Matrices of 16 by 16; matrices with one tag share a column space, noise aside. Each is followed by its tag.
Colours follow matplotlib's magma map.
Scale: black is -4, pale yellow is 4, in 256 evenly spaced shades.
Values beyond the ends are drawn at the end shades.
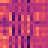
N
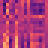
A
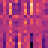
A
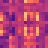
N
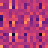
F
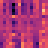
A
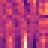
A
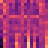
A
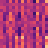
N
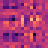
F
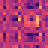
F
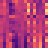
A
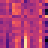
A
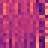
A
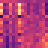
A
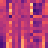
A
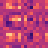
F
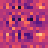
F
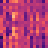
N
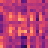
N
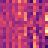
N
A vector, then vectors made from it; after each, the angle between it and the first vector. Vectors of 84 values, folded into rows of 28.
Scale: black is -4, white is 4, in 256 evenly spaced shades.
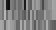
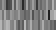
partly aligned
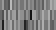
orthogonal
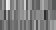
nearly opposite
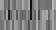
orthogonal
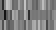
partly opposed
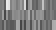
nearly opposite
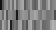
orthogonal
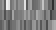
nearly opposite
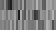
partly aligned
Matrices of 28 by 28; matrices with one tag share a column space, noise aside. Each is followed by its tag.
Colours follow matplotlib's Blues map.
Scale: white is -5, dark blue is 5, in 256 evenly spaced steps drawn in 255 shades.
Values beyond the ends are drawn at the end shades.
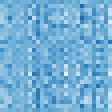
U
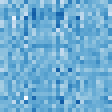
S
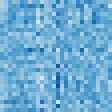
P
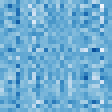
P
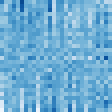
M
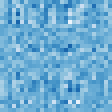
P
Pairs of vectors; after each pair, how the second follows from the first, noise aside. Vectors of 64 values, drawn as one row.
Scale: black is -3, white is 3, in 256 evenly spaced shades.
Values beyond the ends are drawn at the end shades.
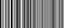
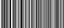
negated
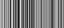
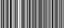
sign-scrambled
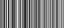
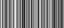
shuffled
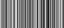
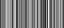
sign-scrambled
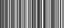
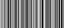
negated
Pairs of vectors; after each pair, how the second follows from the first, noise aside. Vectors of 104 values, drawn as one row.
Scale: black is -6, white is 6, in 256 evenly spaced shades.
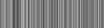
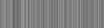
shrunk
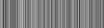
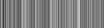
sign-scrambled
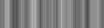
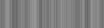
shrunk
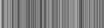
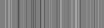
partly zeroed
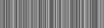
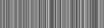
copied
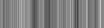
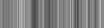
copied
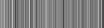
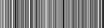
scaled up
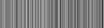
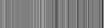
partly zeroed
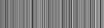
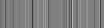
partly zeroed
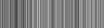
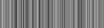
sign-scrambled
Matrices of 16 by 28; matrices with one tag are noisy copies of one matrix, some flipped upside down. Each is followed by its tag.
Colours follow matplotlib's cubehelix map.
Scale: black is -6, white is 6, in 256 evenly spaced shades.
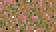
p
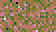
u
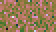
p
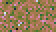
u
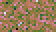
u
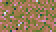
u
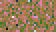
p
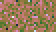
p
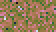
u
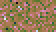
u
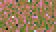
p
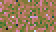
p
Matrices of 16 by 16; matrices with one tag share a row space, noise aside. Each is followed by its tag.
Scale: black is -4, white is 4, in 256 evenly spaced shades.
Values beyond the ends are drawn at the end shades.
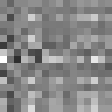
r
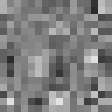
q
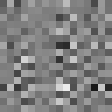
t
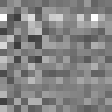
r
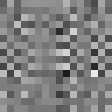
t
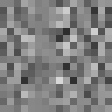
t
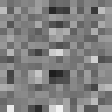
q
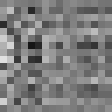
r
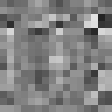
q
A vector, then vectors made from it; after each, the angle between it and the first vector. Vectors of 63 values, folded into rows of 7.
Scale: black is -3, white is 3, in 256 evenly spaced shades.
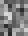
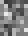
nearly parallel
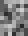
nearly opposite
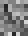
partly opposed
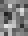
nearly opposite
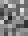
partly opposed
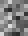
orthogonal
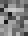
partly opposed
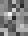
partly aligned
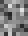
nearly opposite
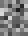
partly aligned
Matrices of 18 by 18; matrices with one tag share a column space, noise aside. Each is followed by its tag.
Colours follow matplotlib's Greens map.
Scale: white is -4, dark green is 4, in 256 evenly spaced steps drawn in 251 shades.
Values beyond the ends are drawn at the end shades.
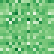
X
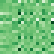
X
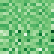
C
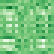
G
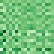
C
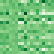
X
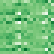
X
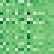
X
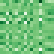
X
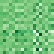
C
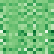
C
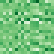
X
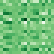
X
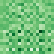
C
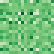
X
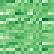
X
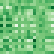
G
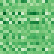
X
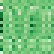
G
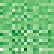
C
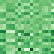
C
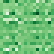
X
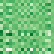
C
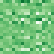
X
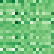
X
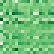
X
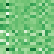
C
